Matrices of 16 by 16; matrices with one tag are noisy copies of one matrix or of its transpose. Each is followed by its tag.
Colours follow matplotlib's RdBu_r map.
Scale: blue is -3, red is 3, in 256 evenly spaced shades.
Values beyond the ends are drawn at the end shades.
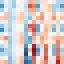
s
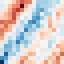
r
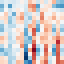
s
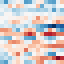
s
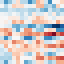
s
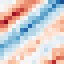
r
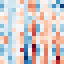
s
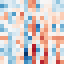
s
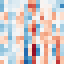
s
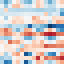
s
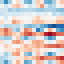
s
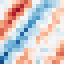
r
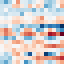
s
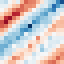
r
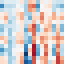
s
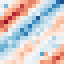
r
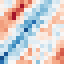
r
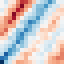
r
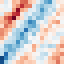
r
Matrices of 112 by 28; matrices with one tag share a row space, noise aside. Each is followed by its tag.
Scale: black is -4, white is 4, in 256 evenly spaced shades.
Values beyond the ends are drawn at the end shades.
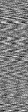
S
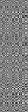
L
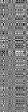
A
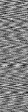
S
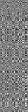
L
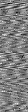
S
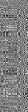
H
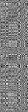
H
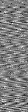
S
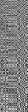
H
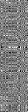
H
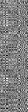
H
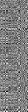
H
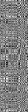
H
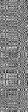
H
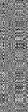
A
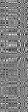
H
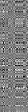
A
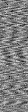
S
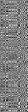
H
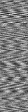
S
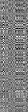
A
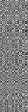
L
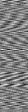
S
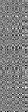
L
